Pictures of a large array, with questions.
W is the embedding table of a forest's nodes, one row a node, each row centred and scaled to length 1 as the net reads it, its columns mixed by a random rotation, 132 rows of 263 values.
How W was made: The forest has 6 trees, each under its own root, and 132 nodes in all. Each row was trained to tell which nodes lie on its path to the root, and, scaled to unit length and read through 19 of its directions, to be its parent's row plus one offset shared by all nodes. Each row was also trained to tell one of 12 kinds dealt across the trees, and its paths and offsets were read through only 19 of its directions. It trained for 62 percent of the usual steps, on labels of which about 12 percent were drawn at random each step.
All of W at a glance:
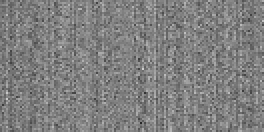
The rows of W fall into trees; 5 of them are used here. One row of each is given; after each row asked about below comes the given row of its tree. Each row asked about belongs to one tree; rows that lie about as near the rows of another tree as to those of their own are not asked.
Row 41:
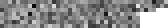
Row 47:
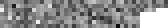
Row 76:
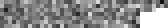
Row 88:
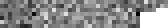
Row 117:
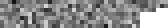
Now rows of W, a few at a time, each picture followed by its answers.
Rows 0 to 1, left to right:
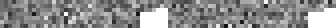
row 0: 76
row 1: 117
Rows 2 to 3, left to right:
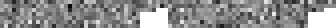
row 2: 47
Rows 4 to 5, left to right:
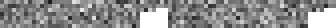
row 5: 88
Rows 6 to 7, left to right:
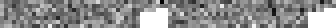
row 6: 47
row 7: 47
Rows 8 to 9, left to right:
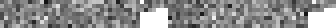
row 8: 76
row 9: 88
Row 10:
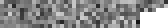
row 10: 117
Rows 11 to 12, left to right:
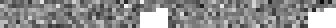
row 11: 47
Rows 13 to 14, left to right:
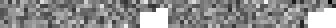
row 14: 88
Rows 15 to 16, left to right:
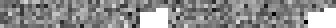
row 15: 88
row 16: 117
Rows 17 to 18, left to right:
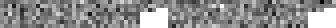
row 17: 117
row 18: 117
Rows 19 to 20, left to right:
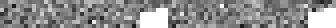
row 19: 88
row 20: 76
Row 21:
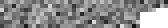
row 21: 88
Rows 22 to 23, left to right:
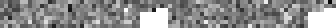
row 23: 47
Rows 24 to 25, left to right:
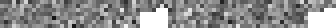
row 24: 76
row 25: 41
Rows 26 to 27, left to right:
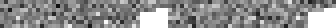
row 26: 41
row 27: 117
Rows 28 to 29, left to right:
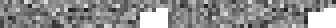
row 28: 88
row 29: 76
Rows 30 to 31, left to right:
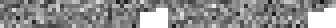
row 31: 117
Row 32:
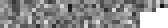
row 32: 47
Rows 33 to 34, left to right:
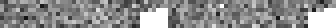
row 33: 88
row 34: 88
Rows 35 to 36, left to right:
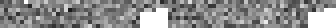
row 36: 88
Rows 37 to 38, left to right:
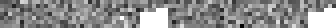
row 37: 88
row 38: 76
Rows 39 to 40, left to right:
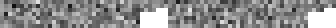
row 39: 47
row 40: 117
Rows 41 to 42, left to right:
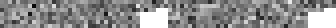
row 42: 117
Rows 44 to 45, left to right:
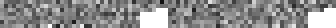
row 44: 117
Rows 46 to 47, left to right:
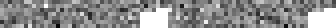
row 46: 117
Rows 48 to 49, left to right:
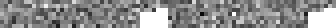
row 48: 117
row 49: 76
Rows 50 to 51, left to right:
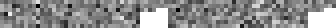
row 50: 47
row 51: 76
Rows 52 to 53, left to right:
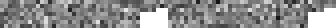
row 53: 88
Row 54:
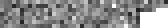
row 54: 88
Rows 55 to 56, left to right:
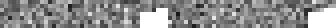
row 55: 88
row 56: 88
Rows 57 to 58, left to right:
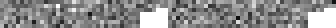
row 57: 117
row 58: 88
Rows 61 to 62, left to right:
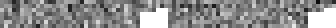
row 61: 47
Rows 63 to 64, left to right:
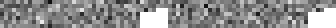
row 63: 88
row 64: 117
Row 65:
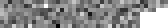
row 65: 117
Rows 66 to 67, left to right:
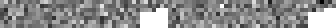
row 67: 88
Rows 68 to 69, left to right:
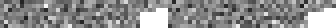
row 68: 117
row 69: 41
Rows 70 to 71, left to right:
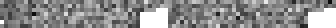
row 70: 88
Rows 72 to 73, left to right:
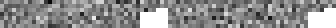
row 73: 117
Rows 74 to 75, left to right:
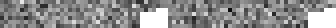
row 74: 88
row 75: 117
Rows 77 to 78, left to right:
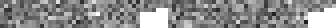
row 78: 117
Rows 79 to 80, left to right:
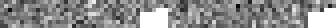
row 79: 76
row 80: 47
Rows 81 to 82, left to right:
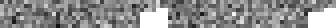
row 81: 47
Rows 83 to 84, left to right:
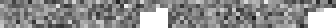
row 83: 47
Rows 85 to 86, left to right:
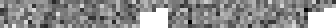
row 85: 41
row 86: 88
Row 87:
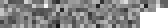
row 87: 117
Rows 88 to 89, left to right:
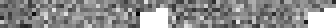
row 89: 117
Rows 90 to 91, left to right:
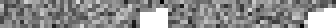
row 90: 88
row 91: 88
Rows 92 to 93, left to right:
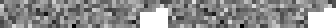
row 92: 76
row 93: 76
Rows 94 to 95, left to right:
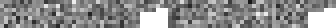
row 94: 117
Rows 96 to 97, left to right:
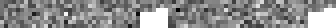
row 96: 76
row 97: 76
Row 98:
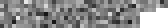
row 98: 41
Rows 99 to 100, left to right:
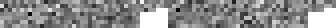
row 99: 41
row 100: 76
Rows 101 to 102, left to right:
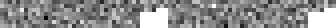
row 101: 47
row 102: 117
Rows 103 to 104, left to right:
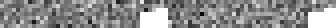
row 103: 76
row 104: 88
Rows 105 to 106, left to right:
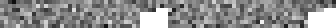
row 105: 117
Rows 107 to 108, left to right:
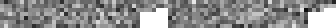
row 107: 47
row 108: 76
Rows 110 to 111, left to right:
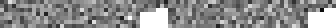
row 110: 76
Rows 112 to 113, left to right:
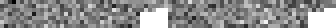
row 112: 117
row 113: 88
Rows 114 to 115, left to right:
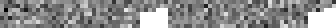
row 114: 88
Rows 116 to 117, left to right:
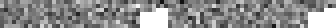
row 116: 76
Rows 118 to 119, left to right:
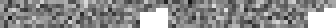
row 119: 117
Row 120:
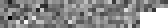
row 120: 88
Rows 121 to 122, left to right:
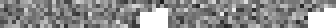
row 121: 76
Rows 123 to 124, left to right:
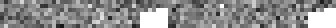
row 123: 88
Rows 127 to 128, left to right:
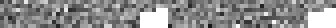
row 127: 88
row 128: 41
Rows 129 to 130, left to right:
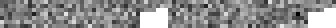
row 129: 88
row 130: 41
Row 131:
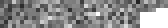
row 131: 88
